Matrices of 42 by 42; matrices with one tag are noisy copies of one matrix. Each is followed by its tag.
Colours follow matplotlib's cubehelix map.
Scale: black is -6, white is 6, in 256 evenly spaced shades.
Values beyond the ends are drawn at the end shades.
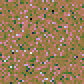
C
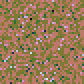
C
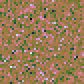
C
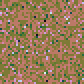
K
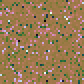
K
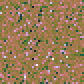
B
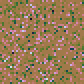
C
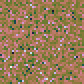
C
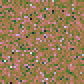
C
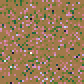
C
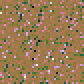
B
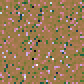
B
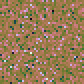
C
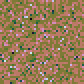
C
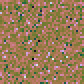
B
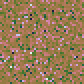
C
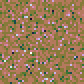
C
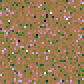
K
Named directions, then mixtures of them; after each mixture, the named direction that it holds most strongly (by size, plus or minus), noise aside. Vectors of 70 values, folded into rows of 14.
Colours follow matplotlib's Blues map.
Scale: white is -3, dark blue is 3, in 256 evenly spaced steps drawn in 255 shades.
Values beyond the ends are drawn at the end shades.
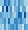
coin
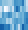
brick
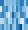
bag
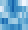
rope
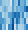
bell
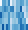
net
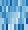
bell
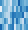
bell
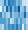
coin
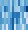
bell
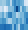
brick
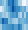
rope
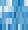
brick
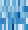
bell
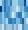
bag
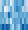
brick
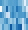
bag
